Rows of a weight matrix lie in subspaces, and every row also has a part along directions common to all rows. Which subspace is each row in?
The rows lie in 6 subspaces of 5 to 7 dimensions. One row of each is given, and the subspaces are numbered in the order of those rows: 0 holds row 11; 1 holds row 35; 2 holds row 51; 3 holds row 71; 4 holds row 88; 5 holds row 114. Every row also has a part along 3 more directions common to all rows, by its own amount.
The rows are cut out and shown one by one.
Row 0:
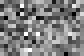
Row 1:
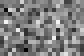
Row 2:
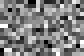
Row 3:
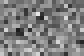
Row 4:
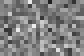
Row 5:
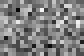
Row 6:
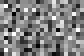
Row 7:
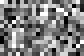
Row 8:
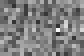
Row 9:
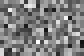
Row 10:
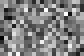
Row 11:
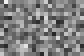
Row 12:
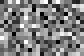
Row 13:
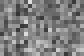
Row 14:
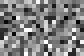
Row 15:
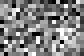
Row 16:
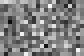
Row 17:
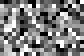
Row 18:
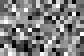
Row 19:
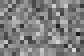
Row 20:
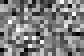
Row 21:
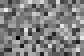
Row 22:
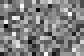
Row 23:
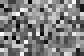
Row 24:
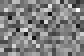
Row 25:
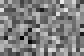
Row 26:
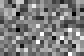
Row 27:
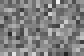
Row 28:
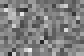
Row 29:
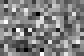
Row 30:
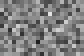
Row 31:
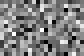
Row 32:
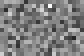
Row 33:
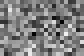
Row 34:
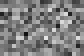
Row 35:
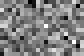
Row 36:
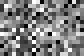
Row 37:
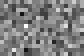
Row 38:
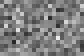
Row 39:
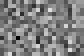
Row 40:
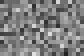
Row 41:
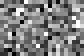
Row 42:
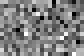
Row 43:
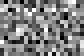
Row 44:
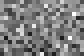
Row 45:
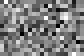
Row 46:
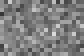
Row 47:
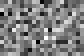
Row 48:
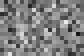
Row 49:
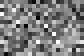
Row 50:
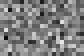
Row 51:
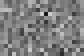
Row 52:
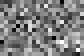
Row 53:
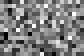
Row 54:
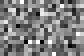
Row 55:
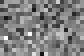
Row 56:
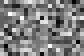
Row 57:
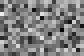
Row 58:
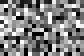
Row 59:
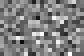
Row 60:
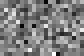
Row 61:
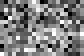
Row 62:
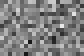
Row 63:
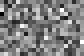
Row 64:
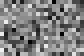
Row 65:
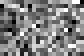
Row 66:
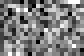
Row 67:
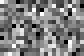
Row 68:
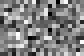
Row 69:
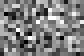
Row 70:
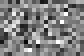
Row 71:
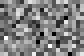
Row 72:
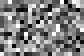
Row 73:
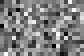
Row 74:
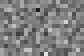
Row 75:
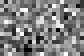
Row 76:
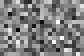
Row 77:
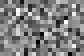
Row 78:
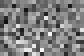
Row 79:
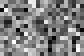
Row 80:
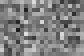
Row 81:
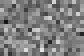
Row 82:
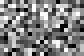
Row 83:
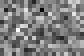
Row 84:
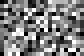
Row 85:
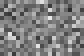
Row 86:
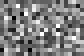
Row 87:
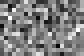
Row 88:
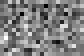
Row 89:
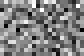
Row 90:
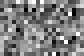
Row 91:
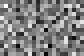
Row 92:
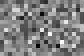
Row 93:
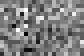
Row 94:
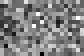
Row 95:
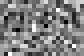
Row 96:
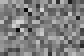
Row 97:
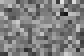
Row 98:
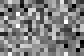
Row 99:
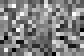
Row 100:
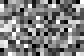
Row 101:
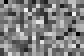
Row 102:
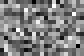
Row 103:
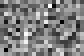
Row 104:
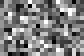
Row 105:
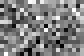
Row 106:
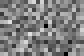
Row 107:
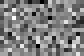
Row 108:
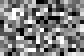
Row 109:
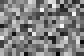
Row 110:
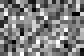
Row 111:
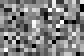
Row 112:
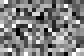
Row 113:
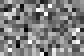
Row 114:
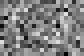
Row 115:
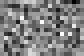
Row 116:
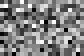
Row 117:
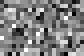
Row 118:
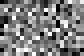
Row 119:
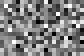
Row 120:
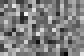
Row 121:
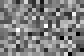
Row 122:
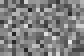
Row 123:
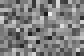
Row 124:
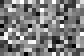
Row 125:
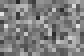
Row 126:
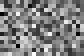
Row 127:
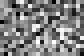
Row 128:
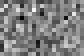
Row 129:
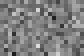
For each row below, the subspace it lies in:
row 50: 1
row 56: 0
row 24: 5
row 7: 4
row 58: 3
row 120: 3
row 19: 5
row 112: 1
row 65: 0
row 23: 0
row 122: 2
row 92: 3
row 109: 1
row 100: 0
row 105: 3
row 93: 5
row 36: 5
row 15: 3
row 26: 3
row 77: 3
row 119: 3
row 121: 3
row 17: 0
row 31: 3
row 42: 1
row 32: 2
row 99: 4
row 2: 1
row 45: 5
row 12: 4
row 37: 4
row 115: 0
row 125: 5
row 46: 5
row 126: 5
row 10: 4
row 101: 0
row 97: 5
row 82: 4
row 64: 1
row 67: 4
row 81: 1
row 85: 2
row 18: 1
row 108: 2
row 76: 0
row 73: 3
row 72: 5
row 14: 3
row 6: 2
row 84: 2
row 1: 1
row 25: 1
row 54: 1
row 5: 3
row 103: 2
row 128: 3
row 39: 2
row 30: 5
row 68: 2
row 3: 1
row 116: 4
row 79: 1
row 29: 1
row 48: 5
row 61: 5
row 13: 0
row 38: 0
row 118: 1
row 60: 4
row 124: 1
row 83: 5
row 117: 4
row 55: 4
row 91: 3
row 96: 5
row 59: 3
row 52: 5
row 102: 0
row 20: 0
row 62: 1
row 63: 5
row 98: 5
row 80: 0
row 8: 4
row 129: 2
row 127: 3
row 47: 5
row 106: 3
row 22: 2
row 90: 4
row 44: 4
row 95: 0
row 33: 3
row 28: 4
